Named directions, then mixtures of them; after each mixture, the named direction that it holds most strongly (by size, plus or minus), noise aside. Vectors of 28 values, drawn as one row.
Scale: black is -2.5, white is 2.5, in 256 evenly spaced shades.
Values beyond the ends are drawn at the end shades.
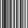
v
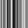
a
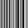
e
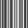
e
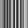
v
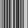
e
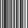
v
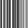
a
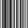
v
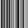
e
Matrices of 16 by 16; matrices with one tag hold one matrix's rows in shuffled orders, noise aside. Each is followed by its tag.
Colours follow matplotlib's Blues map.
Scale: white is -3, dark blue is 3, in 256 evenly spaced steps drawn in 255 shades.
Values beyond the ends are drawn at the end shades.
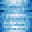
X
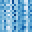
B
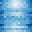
X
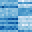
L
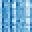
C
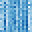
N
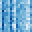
C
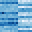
L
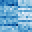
L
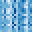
B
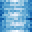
X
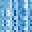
B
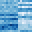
L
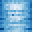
X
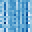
N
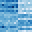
L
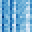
C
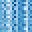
B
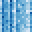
C
